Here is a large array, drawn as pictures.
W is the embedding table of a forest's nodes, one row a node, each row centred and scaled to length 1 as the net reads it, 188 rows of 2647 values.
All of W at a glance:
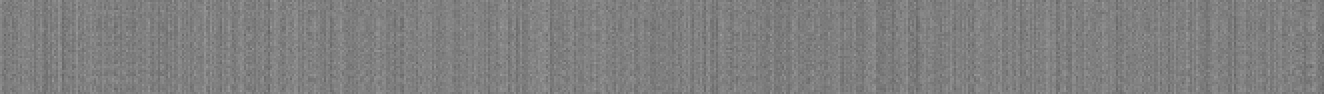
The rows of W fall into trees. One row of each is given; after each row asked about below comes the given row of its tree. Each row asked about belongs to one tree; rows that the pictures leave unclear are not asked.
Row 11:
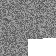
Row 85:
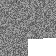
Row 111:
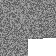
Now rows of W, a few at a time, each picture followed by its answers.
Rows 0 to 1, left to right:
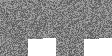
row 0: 85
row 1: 85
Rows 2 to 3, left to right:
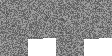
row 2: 85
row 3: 11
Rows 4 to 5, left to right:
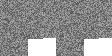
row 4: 11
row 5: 11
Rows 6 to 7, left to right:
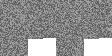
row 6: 111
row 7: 111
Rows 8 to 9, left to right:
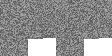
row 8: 111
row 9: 85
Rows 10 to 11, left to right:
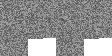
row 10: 11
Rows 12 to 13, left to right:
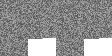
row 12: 11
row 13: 11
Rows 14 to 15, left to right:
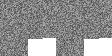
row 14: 11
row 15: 111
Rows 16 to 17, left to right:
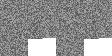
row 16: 11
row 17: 11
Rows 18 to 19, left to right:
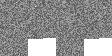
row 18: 85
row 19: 11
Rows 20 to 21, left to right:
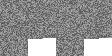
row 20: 111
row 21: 111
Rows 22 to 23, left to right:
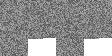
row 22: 111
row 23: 85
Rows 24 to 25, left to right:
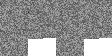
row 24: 111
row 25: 11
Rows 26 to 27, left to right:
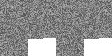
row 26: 85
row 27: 85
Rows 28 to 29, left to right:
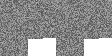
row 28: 111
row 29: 85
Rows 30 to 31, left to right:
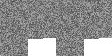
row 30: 85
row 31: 11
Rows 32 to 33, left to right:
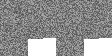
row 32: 11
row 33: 111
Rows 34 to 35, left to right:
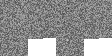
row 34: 111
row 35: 85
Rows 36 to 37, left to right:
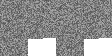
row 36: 11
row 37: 11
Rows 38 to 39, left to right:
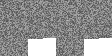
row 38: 11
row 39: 111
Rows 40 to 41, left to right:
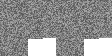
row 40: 11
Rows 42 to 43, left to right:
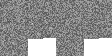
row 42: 111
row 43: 111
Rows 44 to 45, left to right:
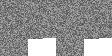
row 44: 11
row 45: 111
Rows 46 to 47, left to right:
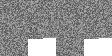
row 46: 11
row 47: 11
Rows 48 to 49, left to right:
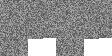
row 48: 111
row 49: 111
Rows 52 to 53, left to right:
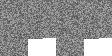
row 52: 11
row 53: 11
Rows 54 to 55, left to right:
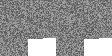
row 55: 11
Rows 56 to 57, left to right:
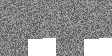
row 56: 11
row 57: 11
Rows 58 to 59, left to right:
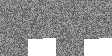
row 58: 85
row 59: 11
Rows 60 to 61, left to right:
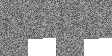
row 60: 11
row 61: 11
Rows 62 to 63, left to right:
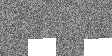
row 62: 11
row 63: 111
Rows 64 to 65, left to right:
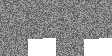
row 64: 111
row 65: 11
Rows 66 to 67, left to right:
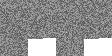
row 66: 85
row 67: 111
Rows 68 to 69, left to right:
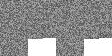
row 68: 111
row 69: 111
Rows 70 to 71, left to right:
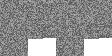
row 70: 111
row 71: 111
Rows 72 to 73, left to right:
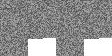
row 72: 11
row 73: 11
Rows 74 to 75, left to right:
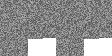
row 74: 111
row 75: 85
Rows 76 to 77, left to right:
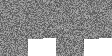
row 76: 111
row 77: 111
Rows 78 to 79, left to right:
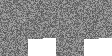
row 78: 111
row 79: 11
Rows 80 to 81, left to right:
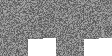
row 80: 111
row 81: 11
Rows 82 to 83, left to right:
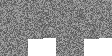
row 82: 111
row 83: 85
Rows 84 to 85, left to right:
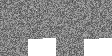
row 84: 11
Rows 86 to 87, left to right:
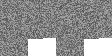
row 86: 11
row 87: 11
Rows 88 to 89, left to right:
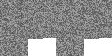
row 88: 11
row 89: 111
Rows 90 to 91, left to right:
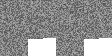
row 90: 11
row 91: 11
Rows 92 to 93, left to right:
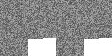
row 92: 11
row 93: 111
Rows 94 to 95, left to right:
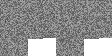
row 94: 111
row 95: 11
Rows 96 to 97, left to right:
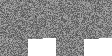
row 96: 85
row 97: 11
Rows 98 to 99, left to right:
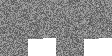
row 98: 85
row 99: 85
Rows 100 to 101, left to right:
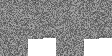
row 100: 111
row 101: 111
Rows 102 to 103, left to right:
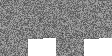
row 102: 111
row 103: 11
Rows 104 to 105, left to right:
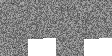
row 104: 85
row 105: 11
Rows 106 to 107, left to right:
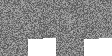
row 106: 111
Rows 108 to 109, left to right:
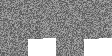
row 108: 11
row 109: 111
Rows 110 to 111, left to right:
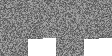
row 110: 11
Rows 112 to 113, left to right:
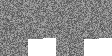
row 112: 11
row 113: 85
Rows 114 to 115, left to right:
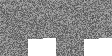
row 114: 85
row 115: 11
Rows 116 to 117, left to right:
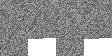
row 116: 85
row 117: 111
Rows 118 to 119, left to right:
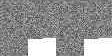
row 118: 11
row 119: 11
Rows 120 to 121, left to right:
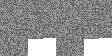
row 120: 111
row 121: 111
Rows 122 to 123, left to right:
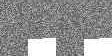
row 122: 11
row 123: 11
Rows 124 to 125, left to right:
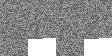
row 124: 85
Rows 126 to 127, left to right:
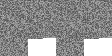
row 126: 11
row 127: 11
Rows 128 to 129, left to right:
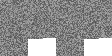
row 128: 85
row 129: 11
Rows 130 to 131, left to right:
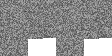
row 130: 111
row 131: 111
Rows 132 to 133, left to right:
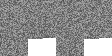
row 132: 111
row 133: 85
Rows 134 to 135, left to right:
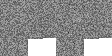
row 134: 111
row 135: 111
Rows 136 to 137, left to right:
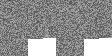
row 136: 11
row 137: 111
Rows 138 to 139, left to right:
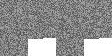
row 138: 111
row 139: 11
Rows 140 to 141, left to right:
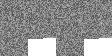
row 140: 11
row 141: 11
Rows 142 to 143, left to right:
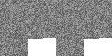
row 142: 85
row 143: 85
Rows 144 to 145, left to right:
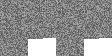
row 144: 11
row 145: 85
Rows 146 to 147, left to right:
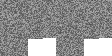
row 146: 11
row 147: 85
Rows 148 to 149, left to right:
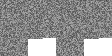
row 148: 11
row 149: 11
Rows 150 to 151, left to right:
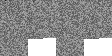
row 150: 11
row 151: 11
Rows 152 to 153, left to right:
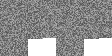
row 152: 11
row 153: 111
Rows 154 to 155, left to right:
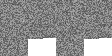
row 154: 111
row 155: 111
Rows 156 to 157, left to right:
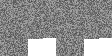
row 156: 85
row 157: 111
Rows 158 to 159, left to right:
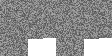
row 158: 85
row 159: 111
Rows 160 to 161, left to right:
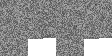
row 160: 111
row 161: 85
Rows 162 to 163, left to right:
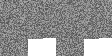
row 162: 111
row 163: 85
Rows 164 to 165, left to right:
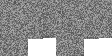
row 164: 111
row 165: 85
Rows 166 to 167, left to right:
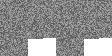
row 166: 85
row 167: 11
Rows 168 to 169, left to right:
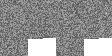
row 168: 111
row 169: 11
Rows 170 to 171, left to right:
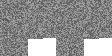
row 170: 11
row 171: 85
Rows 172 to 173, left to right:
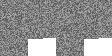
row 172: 11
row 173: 11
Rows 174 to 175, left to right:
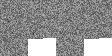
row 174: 11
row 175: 111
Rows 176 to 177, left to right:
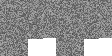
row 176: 85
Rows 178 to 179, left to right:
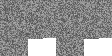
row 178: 11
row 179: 11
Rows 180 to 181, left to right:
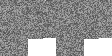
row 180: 111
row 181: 11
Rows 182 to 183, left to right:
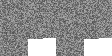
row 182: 11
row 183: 11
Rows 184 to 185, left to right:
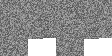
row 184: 111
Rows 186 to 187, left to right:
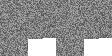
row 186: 111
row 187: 111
